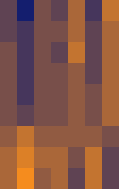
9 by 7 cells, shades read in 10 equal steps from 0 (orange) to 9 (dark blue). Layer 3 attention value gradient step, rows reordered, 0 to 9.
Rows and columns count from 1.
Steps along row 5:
up down same down up down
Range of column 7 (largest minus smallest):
4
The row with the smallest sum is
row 8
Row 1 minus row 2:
0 2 0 1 0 1 -1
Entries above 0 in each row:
7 7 7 7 7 7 7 7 6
